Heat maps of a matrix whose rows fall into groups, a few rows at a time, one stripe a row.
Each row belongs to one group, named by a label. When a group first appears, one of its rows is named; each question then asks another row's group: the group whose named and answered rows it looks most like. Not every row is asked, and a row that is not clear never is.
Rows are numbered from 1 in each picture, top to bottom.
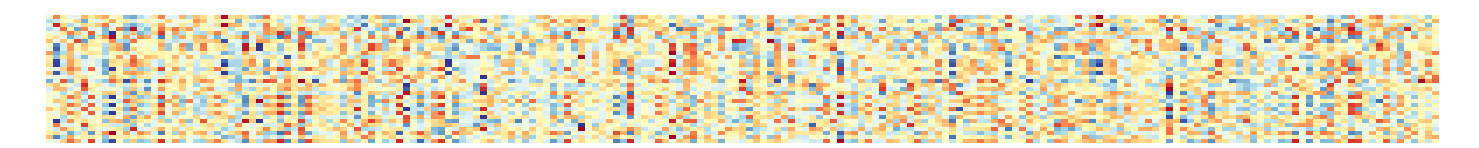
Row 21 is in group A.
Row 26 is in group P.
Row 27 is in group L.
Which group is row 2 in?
P
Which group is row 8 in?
L
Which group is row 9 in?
L
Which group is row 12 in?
L
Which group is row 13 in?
L
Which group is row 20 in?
P
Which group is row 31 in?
L
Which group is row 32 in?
A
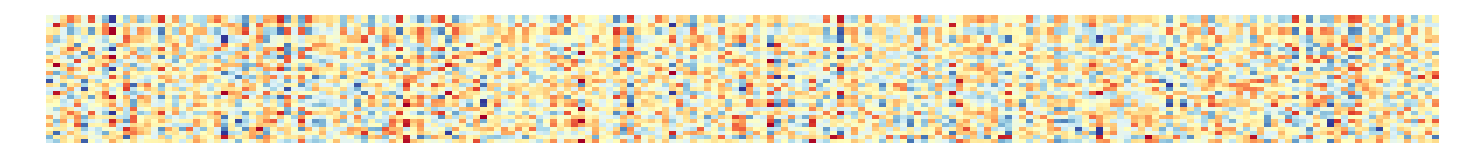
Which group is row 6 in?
L
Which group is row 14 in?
A
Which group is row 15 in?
L
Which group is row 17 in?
P
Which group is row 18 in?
P
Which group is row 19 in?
P
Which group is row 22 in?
P
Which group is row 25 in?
A
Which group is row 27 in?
P
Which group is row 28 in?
P
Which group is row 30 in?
L
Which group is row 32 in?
P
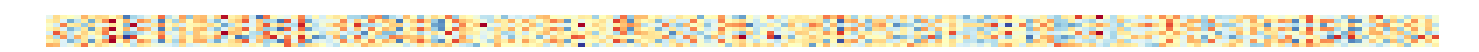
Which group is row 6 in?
P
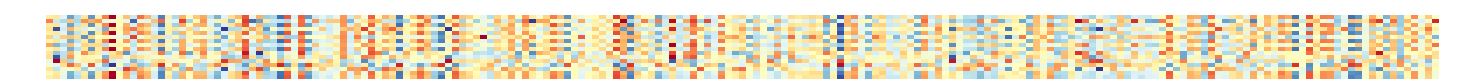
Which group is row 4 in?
L
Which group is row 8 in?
L
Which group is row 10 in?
L
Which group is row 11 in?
L
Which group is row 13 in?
A
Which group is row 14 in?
L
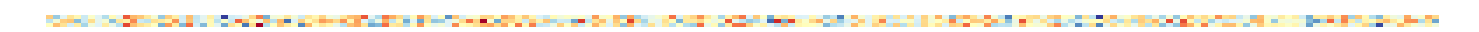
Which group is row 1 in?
L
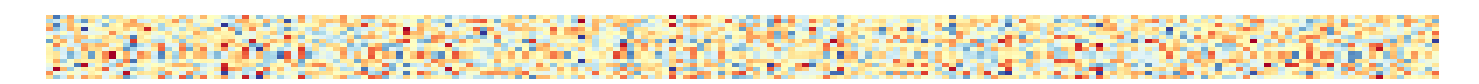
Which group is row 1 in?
L
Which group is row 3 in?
L
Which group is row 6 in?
P
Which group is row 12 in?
P
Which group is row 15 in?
L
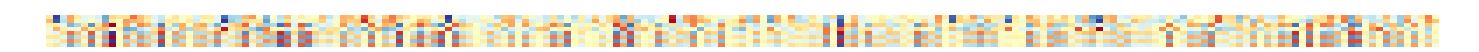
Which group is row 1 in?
L
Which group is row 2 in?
L
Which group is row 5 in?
A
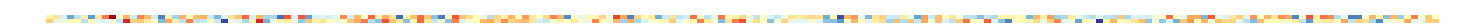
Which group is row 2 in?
L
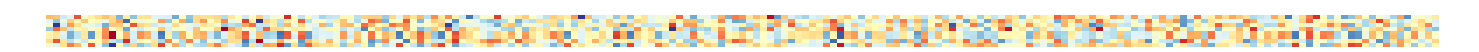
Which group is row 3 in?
L
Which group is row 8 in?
A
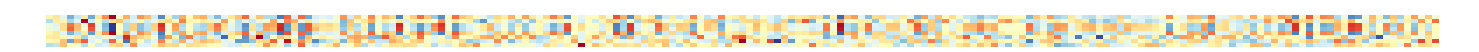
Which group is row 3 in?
A
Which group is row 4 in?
A
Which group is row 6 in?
L
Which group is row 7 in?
P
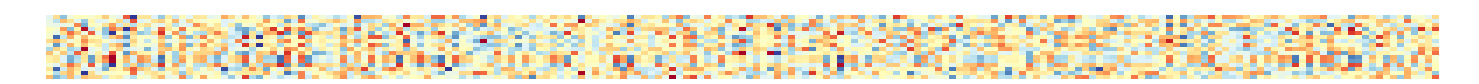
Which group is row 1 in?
P
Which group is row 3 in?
P
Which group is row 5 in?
A
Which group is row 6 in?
L
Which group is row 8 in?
L
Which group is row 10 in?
P
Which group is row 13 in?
A
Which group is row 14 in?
L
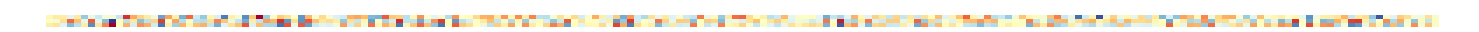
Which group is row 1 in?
L
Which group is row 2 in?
A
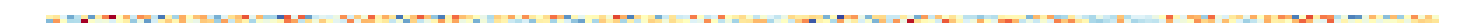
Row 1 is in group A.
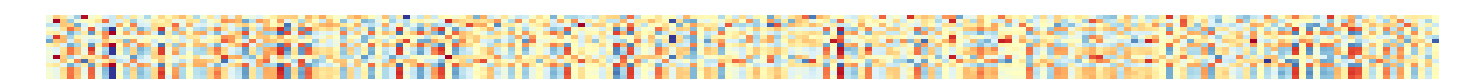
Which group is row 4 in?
A
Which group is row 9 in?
A
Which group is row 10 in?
A
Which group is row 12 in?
P
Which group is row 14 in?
A
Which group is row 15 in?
A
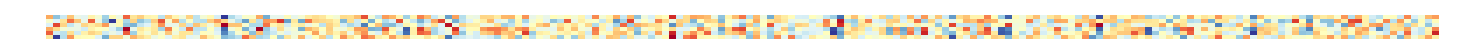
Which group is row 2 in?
A
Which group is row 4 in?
L
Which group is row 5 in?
L
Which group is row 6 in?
L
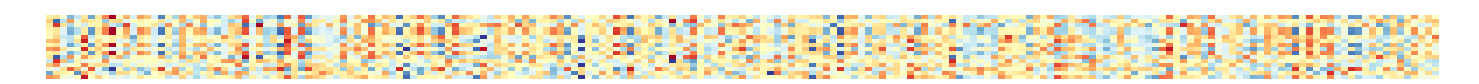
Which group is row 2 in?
L
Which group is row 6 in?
P
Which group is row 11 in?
L
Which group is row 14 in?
A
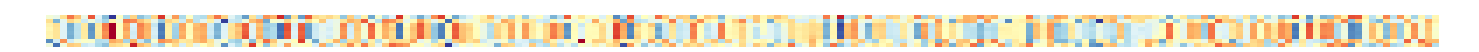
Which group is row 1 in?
A
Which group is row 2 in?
L
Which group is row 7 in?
P
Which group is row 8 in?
L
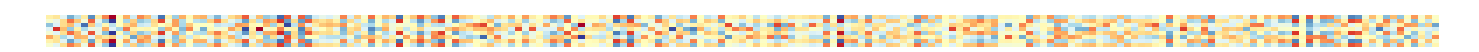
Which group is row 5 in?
A
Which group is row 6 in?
P
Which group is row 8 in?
A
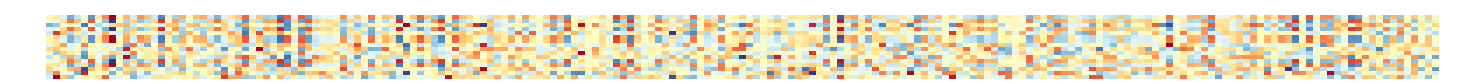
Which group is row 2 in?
A
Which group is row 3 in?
P
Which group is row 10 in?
P
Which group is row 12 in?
A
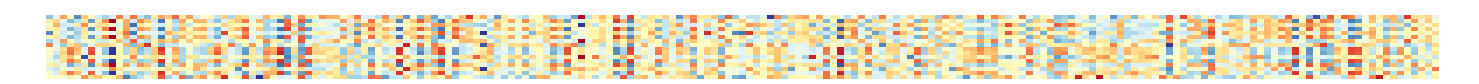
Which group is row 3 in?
P
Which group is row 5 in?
P
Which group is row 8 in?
P
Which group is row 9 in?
A
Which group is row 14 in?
P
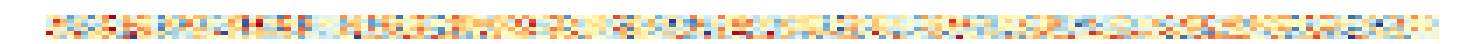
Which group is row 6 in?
P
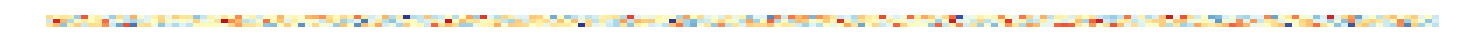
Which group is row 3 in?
P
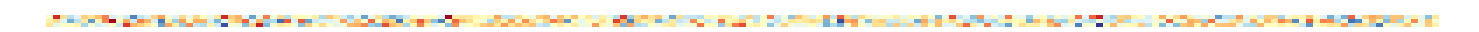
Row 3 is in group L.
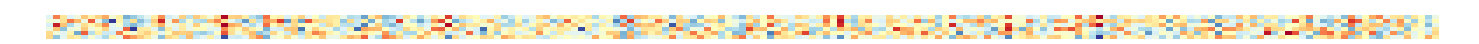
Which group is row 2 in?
A
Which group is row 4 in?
P
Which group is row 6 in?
L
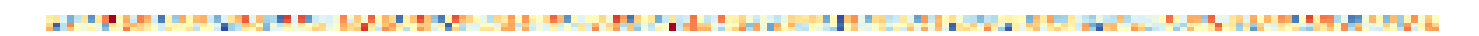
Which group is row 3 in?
L
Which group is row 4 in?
L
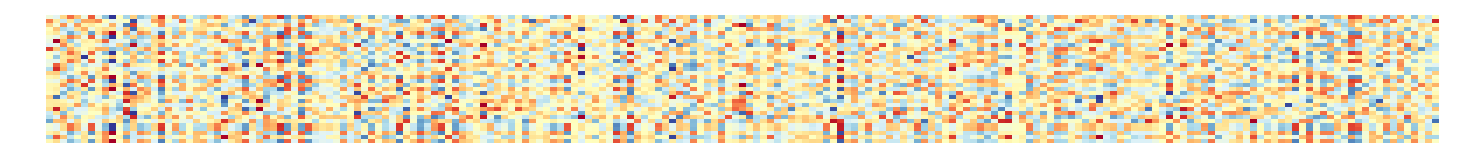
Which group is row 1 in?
A
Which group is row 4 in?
P
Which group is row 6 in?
A
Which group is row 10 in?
A
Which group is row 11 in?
P
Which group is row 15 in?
P
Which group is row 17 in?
A
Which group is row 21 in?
L
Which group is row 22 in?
L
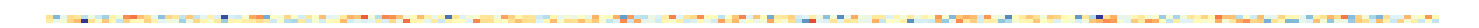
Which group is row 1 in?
L
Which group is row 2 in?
P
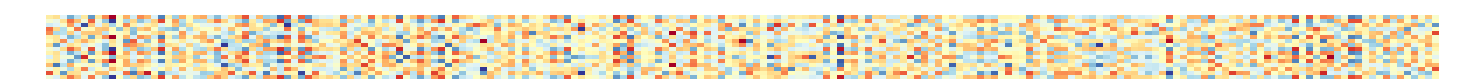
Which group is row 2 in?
A
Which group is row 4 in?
P
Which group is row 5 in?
L
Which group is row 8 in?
L
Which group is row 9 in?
A
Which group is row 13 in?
L
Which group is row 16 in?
A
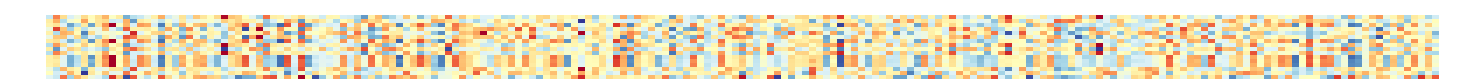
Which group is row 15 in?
P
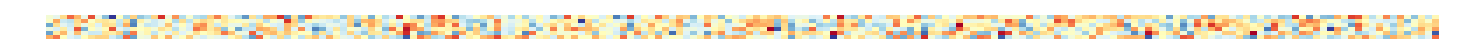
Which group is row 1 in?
A
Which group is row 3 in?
P
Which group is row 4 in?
P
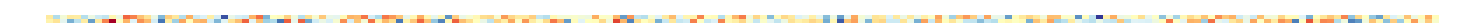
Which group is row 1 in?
L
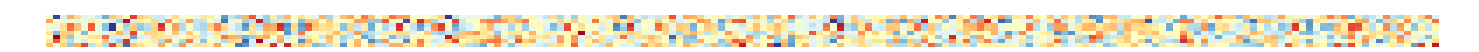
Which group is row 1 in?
L
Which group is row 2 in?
L
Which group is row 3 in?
A
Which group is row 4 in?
A
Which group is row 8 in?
P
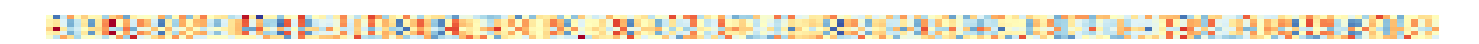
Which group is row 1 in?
L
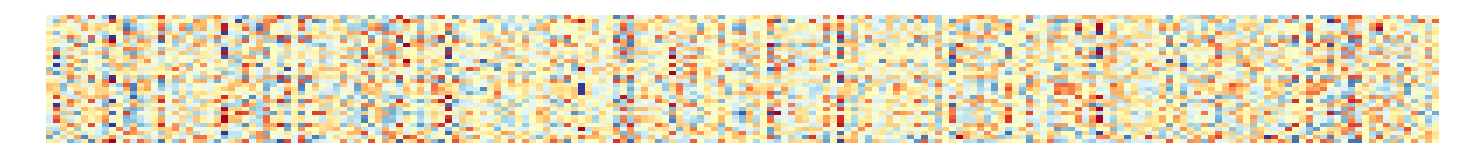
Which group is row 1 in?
A
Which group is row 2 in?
P
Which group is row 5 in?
L
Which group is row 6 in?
A
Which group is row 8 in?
P
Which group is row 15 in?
L
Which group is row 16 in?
A
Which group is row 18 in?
P
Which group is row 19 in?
P
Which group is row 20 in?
P
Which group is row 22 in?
A
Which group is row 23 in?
L
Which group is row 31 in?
P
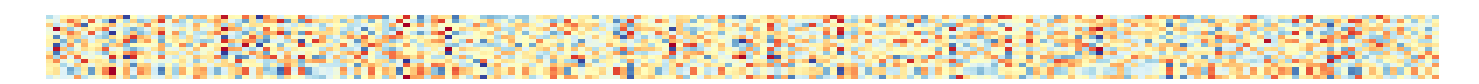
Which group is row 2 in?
A
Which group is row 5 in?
A
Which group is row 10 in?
L
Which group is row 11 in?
P
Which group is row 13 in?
P
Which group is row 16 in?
P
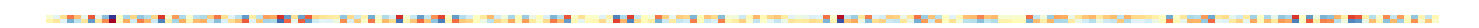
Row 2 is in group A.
